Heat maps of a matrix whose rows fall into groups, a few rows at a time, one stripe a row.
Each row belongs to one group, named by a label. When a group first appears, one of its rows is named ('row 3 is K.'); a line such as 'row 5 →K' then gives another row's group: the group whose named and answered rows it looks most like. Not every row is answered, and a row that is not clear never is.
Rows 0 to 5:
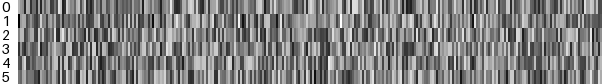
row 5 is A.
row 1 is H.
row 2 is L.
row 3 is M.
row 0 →M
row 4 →A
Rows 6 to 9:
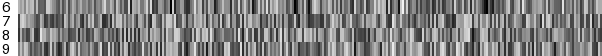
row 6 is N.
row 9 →L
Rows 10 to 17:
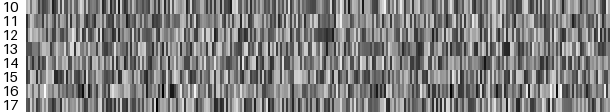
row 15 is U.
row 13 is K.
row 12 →L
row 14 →M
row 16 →N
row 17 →L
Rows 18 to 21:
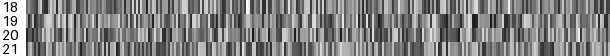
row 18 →H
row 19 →K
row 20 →K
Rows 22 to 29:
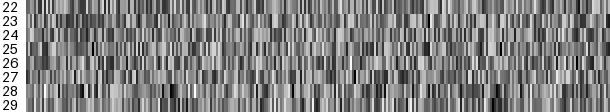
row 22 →M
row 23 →H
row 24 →A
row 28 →N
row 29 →N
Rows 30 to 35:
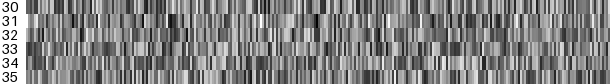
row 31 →N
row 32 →N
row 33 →K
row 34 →M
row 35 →H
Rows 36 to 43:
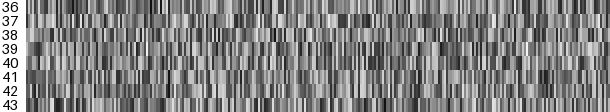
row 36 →H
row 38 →A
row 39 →K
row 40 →K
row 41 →M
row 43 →U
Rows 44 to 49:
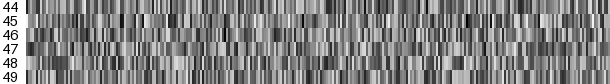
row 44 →K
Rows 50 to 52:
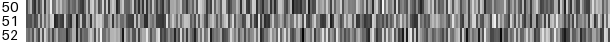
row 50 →M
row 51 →U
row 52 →N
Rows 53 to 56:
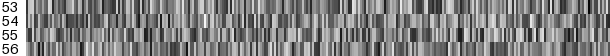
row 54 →H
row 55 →U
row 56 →N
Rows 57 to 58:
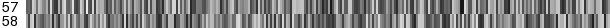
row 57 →U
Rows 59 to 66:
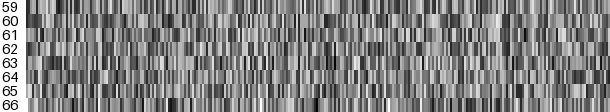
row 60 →K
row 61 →A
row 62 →K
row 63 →L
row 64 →H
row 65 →L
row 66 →N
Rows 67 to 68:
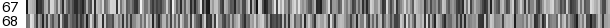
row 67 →U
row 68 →A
